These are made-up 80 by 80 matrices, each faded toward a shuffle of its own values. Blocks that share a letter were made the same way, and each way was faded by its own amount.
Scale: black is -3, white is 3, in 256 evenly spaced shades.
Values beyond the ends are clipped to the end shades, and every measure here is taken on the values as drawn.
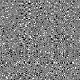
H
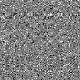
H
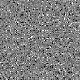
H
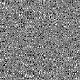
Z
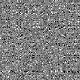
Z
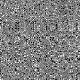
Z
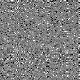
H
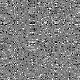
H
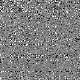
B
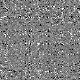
B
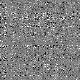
B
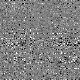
B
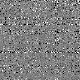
B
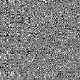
Z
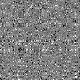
H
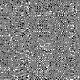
H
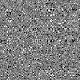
Z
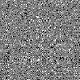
Z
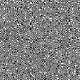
H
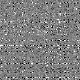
B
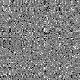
H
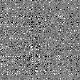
B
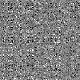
Z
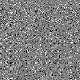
H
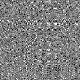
Z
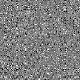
Z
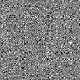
Z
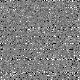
B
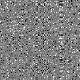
H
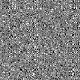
Z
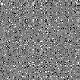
H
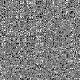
Z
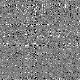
B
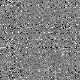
B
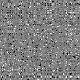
H
